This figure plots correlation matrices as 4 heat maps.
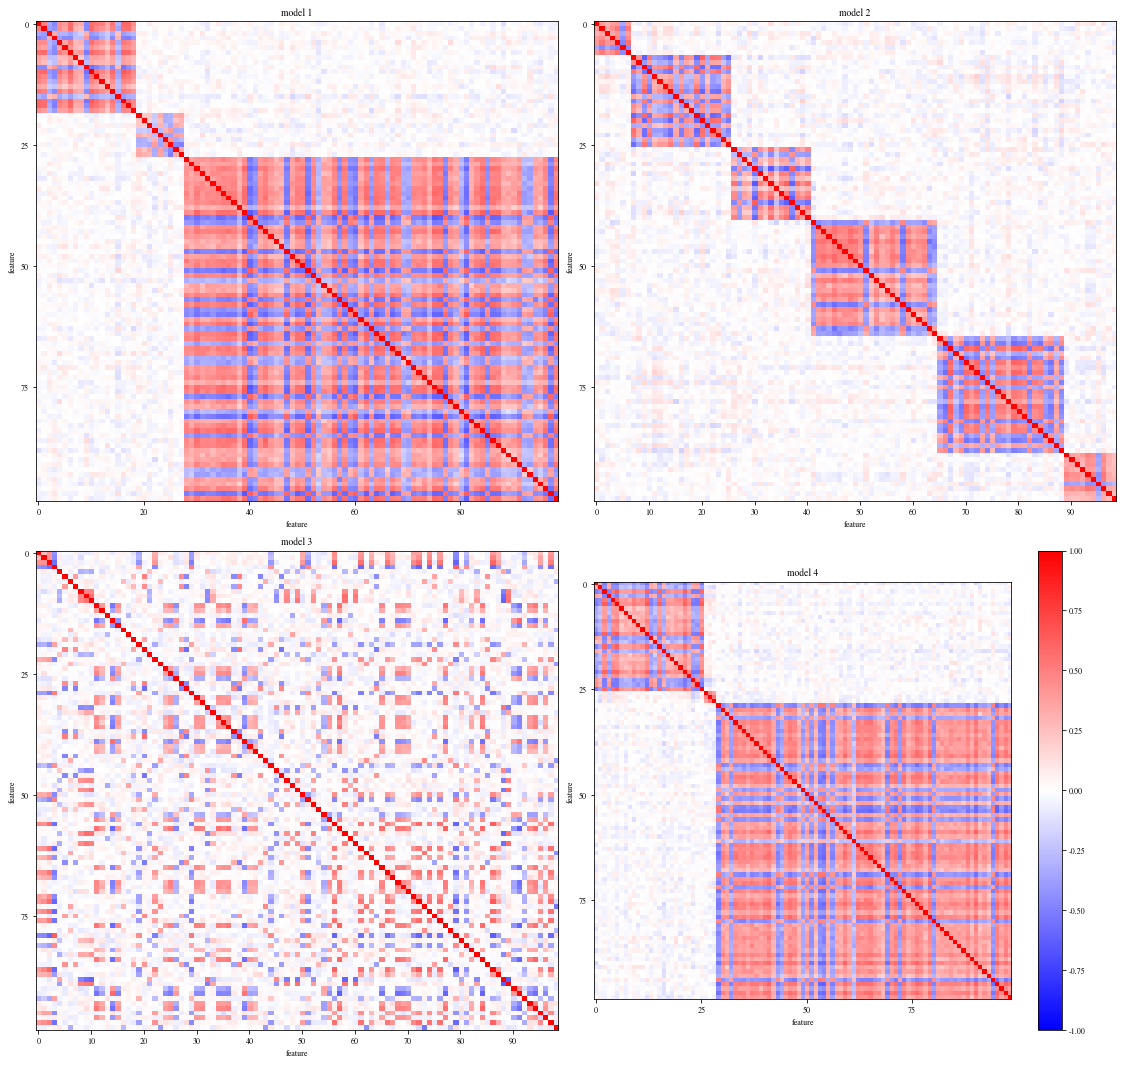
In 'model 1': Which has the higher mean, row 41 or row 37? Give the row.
37
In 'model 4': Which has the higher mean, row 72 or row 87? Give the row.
87
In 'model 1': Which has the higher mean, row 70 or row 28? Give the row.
28
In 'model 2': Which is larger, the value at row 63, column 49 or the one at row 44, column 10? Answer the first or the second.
the second
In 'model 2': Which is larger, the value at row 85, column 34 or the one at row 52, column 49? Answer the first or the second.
the second
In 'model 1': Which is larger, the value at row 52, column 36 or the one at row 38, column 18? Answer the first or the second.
the first
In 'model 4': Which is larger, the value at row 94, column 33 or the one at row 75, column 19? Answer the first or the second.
the second
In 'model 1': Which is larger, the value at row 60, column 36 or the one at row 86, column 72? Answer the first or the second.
the second
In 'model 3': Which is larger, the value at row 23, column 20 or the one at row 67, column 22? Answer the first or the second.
the second
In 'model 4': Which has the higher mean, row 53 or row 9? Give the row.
9
